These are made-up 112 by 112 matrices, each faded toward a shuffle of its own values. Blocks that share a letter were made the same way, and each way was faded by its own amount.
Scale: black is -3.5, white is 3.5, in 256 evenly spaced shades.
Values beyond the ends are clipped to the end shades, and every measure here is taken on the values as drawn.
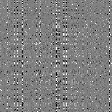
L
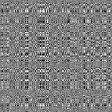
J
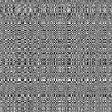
J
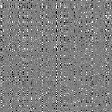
L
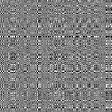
J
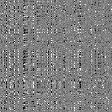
L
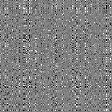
L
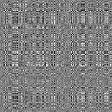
J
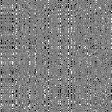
L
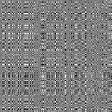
J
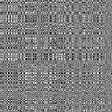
J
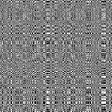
J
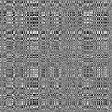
J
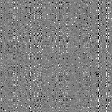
L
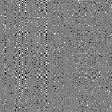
L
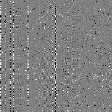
L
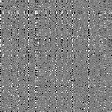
L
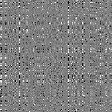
L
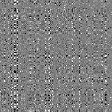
L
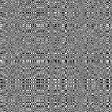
J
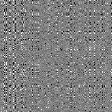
L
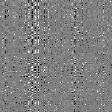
L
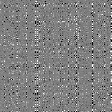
L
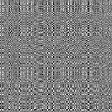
J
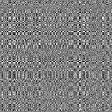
J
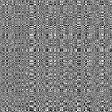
J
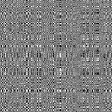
J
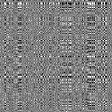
J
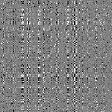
L
